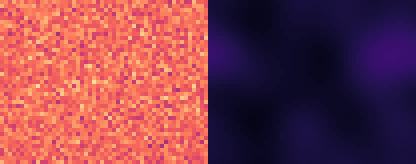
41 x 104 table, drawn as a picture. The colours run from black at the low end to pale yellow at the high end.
It is made of 1 by 2 panels. Panel 1,1: high, fine-grained. Panel 1,2: very low, smooth, faint in contrast.
